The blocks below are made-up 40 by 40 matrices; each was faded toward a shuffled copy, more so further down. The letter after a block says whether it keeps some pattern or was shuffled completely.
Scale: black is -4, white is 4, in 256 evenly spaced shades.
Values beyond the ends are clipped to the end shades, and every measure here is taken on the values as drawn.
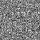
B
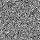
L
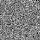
B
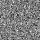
L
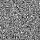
B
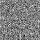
B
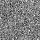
L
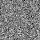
L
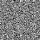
B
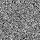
L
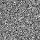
L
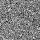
L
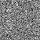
B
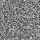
L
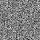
B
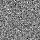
L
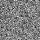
B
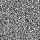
B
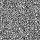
B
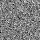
L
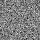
L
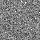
L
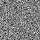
B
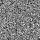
L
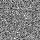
L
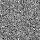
B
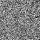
L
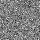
L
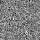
B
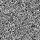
B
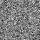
L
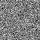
L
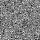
B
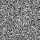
B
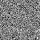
B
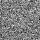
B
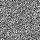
L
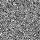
L
